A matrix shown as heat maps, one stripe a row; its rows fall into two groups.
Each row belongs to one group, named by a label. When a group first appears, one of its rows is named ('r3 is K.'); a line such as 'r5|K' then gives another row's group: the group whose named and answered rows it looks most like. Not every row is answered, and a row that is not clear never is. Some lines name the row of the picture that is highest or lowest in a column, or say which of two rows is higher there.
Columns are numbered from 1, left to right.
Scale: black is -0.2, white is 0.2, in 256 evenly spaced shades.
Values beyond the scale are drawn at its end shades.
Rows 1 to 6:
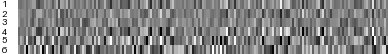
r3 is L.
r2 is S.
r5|S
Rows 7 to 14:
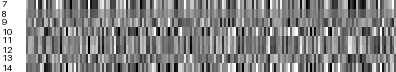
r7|L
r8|L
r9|S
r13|L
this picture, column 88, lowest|7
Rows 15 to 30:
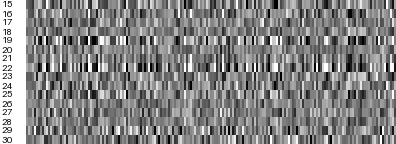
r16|L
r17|L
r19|L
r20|S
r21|L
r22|L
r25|L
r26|L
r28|L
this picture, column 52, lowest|23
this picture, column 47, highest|29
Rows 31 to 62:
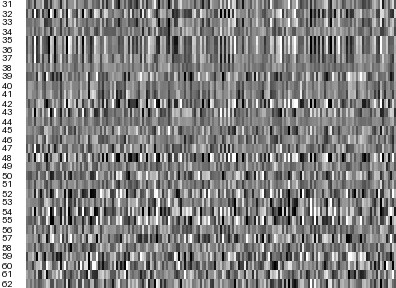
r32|S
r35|S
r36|S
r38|S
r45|S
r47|S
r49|L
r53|S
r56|S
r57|L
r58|L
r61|L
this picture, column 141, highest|59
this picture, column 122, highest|59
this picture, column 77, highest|60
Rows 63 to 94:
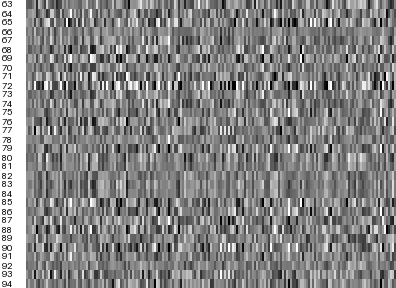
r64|L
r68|L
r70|L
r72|S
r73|L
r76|L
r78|S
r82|L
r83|L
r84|L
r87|S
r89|L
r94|S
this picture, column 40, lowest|65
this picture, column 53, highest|72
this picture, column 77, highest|71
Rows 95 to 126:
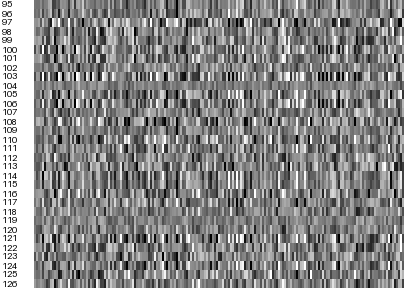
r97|S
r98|L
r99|L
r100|S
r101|L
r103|S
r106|S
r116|L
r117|S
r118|L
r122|L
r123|S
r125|L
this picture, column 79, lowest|97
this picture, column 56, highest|97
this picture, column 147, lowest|103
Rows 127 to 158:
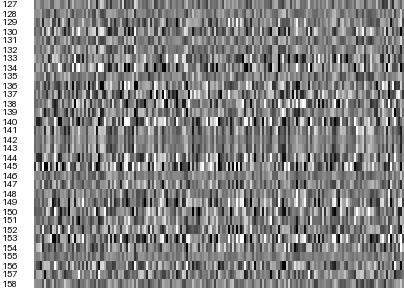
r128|L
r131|L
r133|S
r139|L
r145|S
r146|L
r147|S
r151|L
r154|L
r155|L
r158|L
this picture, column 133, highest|156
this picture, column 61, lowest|134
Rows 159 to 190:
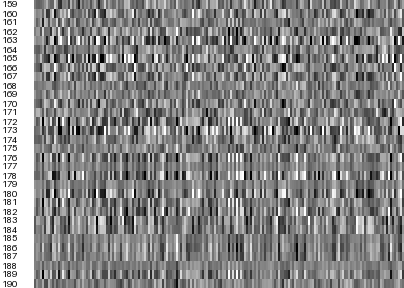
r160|L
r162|S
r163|L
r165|L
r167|L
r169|L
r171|L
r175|S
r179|L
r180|L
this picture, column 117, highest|163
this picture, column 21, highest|173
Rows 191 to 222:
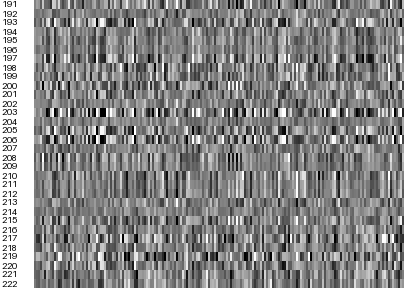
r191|S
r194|L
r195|L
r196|L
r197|L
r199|S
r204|S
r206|L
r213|S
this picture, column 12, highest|200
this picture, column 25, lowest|191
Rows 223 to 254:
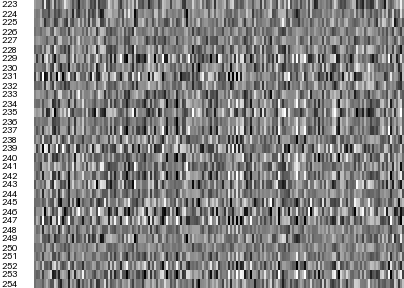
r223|L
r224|L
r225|L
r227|L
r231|S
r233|L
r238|S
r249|L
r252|S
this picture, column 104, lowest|247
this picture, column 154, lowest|235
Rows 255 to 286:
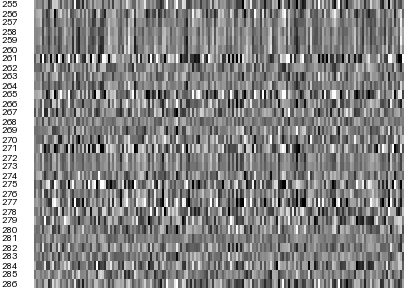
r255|S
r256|L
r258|L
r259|L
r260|L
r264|L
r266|S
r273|S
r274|L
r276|S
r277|S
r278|S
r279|L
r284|L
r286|S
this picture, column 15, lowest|261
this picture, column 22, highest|261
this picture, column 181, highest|275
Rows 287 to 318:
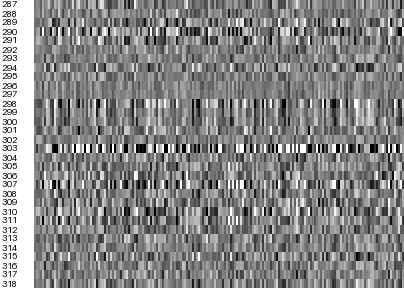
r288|S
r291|L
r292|S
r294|L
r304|S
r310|L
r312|L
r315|L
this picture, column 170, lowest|303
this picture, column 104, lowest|290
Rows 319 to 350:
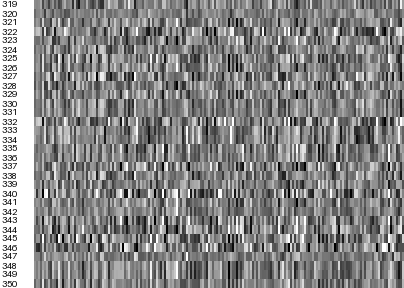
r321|S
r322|L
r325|S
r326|S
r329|S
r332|L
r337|S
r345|S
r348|S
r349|S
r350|S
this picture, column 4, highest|332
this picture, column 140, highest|328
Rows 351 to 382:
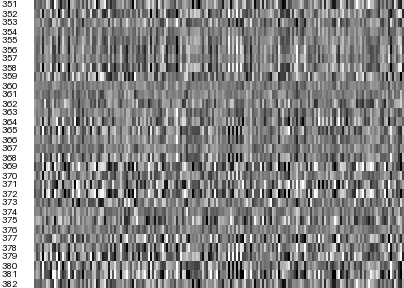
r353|S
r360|S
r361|L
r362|L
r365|S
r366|S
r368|S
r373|L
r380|S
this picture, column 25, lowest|381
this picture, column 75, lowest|371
